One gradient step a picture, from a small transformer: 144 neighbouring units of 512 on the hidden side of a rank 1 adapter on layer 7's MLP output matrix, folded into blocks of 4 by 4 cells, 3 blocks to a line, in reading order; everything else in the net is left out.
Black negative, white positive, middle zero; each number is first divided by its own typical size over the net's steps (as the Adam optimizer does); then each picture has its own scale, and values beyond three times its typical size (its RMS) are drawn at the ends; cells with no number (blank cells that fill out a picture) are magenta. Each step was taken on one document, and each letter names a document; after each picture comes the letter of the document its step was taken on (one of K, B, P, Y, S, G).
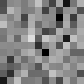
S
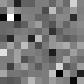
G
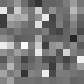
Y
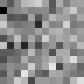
Y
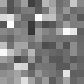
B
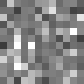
B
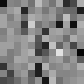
S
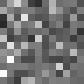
Y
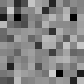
G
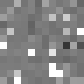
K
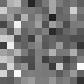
Y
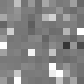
K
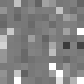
K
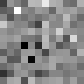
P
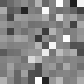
S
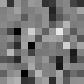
B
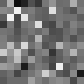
P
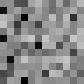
P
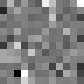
P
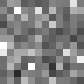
Y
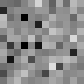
P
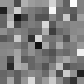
G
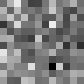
Y
